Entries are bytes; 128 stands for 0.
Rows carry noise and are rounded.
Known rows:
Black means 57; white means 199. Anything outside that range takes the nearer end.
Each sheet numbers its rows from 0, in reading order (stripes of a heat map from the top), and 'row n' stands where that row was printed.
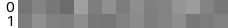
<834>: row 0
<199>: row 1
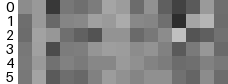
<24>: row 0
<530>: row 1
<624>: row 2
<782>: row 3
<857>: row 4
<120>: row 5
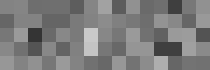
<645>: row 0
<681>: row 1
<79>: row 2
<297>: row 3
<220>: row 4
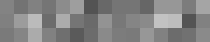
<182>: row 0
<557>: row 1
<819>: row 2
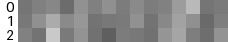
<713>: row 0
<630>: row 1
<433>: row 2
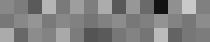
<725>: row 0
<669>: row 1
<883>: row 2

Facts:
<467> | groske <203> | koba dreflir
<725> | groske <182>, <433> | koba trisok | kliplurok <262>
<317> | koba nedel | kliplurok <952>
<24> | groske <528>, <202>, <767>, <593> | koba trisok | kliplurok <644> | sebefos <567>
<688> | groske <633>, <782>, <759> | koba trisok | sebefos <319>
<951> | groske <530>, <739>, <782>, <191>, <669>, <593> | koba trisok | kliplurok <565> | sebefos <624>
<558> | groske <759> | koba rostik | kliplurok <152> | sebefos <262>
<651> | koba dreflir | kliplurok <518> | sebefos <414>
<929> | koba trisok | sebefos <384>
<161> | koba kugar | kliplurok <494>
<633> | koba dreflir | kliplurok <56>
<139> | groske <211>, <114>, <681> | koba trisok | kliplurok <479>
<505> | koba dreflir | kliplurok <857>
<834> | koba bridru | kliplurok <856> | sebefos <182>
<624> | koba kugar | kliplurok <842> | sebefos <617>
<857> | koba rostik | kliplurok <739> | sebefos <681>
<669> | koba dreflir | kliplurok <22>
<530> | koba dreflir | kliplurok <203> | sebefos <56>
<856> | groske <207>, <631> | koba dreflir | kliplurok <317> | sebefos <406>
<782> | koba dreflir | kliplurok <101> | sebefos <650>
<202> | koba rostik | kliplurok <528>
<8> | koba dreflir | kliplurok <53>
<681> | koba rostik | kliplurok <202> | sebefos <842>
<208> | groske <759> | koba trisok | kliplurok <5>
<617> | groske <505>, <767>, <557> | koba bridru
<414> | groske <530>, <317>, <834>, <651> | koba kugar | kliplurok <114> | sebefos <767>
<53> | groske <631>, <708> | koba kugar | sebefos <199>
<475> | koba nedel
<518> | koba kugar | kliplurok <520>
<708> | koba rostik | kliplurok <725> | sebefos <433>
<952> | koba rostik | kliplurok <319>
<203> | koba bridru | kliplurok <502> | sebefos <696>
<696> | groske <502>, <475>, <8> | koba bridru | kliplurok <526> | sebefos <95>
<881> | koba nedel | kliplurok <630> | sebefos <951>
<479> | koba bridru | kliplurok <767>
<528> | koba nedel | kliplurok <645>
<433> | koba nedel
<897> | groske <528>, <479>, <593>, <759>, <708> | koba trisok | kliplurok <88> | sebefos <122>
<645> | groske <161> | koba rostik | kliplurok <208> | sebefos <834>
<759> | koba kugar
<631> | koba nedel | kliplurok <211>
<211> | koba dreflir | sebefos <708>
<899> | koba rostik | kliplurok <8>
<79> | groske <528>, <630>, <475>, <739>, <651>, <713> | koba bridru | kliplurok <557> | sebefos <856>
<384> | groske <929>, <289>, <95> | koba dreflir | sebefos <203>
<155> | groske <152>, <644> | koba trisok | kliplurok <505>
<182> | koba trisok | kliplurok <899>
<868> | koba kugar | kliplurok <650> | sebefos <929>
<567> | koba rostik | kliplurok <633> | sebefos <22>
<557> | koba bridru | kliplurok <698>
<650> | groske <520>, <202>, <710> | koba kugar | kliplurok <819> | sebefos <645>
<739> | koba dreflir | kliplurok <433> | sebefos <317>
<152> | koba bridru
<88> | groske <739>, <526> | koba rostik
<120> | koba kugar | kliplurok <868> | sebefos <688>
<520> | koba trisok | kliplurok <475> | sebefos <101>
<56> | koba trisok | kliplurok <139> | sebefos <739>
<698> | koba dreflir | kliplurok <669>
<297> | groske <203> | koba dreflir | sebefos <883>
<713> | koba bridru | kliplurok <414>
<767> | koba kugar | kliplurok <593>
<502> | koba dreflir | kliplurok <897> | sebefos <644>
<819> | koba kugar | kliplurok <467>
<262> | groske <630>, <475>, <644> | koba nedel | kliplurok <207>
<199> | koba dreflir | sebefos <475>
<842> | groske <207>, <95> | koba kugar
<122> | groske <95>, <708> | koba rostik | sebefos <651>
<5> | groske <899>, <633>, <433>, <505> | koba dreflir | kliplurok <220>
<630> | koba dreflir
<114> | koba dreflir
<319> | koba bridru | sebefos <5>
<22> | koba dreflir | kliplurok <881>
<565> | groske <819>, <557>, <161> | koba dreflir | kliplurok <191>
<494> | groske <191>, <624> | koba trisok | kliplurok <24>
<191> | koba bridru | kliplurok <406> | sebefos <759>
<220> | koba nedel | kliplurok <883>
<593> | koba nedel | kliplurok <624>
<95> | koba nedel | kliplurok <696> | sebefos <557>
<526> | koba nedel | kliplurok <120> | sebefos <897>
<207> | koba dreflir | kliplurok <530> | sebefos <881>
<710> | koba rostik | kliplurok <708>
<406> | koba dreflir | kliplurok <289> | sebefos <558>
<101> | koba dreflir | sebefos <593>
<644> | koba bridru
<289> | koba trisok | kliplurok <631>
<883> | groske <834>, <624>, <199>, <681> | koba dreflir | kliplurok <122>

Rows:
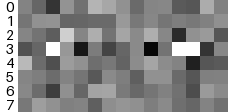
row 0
<558>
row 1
<161>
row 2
<708>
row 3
<593>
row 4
<122>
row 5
<650>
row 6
<208>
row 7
<211>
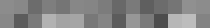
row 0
<494>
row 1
<262>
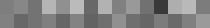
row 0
<710>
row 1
<929>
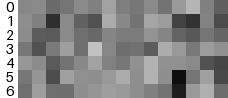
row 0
<696>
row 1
<53>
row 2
<384>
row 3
<759>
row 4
<95>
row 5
<207>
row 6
<502>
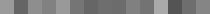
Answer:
<5>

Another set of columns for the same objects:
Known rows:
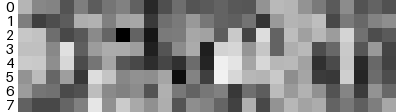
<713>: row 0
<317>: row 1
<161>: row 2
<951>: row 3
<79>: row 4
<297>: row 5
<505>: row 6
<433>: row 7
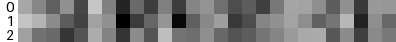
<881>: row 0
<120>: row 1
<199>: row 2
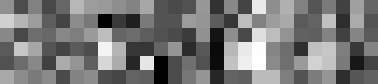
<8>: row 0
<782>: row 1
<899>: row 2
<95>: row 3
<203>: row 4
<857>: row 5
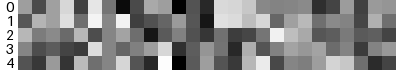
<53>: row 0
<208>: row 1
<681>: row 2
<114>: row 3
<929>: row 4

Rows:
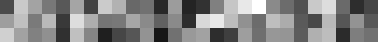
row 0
<696>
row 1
<650>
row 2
<520>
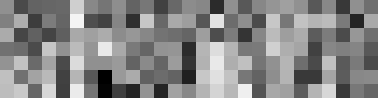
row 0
<220>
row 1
<644>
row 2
<624>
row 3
<617>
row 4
<565>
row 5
<856>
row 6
<24>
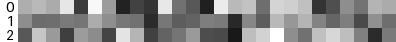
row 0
<897>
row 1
<528>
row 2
<557>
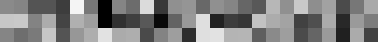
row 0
<101>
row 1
<526>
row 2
<725>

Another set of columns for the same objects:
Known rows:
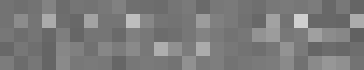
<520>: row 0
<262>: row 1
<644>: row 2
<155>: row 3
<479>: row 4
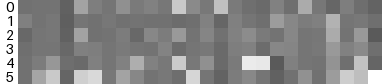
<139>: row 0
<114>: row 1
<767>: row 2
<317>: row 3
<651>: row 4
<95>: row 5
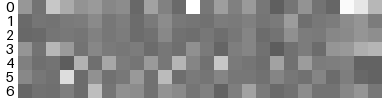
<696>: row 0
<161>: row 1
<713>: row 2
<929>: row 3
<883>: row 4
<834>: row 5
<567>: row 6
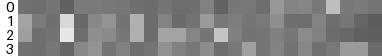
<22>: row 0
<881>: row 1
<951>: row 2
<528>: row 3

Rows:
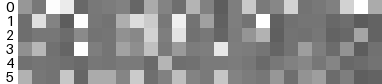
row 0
<203>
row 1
<122>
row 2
<414>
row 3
<842>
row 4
<182>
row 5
<645>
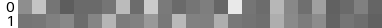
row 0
<88>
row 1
<297>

